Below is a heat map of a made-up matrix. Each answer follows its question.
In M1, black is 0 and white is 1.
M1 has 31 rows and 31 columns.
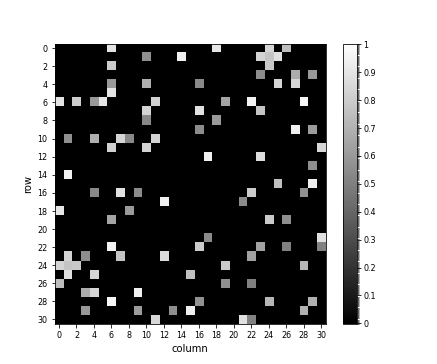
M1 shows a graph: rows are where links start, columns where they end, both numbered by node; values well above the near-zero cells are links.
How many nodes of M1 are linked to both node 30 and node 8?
0
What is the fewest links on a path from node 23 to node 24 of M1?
2
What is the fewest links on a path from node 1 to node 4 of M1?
2
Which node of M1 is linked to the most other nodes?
node 6
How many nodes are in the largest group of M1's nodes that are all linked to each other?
2
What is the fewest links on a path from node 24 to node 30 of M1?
4
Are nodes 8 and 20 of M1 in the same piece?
no
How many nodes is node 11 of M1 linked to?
3
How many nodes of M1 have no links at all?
1
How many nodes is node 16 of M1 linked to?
5
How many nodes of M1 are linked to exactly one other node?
3
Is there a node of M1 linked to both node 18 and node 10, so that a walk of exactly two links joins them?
yes
